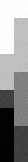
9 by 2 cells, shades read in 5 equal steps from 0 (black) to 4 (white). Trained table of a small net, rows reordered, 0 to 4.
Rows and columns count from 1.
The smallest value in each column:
0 1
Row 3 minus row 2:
0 0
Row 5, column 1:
3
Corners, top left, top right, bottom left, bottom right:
4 4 0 1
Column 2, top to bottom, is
4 3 3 3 2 2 2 1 1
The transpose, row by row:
4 4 4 3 3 1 0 0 0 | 4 3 3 3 2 2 2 1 1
